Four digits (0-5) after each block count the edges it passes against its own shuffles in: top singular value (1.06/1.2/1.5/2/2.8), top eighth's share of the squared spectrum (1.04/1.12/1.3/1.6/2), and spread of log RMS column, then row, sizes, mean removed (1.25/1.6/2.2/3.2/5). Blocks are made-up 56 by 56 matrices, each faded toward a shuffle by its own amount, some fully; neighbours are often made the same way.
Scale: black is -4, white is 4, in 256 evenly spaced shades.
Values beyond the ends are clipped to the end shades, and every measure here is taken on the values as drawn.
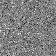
0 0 0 0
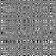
4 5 3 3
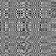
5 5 4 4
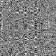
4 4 2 2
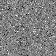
1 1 0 0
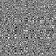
4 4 2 2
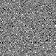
3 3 0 1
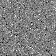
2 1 0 0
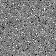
0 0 0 0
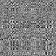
4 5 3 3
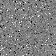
2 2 0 0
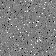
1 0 0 0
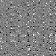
4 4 2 2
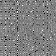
4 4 2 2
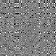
4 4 3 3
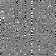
4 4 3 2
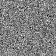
0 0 0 0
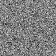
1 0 0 0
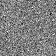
1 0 0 0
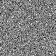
0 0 0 0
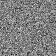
0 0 0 0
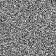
2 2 1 0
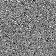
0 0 0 0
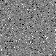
1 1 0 0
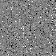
1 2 2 0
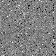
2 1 1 0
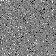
0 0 1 0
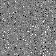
1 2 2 0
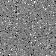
0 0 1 0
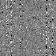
2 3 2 0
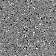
0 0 0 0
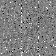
2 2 1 0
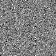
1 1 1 0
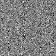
0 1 2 0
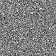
0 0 1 0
